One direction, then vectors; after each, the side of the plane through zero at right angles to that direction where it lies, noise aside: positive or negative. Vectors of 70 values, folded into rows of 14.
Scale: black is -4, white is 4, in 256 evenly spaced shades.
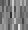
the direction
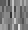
positive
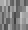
negative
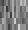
positive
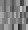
negative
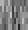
negative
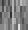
positive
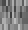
positive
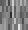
positive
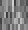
positive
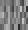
negative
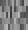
positive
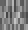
positive
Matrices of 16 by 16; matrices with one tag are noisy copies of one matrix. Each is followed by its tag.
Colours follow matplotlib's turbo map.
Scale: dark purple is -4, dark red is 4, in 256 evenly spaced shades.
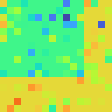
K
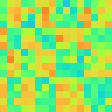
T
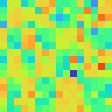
T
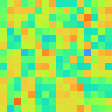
T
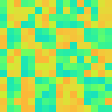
T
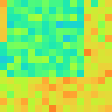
K
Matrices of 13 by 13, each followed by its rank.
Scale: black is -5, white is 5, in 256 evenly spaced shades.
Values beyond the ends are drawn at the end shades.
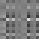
one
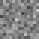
full rank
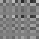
one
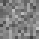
full rank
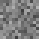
full rank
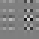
one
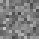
full rank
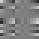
one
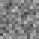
full rank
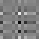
one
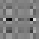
one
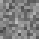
full rank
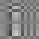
one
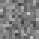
full rank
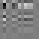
one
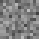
full rank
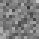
full rank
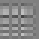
one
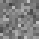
full rank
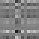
one
